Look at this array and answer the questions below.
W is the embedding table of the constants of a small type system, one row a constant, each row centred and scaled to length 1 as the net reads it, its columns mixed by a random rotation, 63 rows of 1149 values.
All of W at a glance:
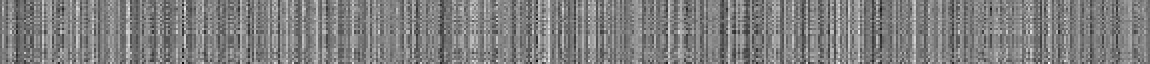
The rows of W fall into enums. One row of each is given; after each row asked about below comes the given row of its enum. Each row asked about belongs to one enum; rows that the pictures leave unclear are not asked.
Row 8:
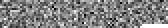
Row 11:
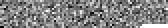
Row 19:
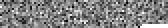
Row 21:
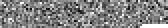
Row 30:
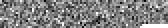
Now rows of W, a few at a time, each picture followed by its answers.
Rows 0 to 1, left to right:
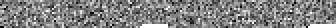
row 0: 11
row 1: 19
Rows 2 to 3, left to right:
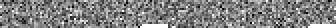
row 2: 19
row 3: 8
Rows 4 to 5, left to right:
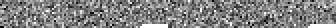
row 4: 11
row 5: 30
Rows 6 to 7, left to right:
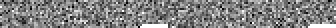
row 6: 19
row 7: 8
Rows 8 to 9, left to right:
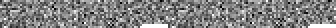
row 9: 8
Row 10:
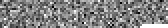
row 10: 8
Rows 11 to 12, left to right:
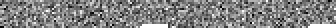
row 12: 8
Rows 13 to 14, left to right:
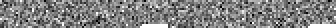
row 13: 30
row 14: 8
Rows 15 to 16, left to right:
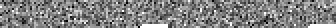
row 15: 19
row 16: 30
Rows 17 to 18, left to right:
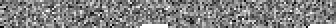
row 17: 11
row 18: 19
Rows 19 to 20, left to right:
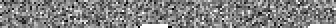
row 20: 11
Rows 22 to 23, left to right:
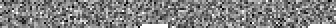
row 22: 19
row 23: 8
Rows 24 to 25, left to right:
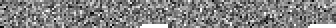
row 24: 11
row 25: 30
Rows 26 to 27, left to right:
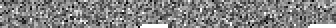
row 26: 19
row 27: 30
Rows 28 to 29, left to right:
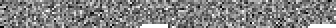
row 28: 11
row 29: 8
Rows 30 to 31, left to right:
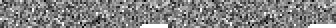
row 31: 30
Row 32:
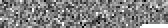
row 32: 30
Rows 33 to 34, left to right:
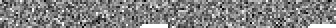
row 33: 30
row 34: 8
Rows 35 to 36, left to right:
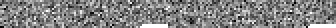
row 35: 11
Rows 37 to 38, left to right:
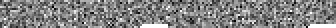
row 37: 8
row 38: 19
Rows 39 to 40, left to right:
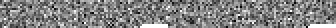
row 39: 8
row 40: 19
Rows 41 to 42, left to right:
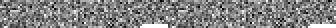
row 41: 8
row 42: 8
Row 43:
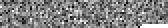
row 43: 19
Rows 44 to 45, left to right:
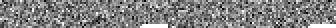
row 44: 30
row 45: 8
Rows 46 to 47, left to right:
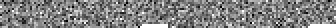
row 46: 19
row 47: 8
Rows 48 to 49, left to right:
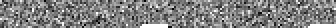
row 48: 30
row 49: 11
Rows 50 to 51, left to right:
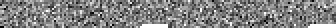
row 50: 11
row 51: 30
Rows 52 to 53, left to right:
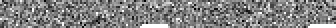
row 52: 30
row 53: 21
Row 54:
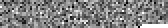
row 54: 19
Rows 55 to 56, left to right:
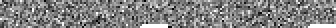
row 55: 30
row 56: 11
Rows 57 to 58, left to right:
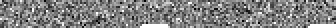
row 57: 30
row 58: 21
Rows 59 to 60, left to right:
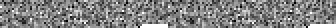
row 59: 19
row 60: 19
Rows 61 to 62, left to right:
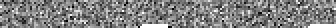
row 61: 19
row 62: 11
